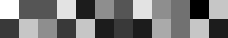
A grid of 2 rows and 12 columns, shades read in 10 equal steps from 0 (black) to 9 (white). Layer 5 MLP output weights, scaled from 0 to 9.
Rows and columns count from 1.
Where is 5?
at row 1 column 6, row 1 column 9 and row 2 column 3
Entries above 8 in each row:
1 0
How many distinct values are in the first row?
8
